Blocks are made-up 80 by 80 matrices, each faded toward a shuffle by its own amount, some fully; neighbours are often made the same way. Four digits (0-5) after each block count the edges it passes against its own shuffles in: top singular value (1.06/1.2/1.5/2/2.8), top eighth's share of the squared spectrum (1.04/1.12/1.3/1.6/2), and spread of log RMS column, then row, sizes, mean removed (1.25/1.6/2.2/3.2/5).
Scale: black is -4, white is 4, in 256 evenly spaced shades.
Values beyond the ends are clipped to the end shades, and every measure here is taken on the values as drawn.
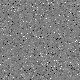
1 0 0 0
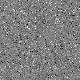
2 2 0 1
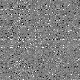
4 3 2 2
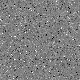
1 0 0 0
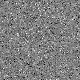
2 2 0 0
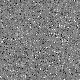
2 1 0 0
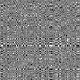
5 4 3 3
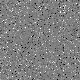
2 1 0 0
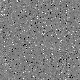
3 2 0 0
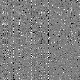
4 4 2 1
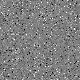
2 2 0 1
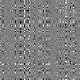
5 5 4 3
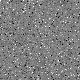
0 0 0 0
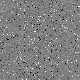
2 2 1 0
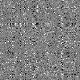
4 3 2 2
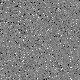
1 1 0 0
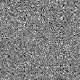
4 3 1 1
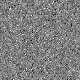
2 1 0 0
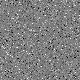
1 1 0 0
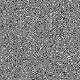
3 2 1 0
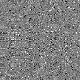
4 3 1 1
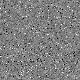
0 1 0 1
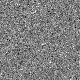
0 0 0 0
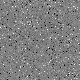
0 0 0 0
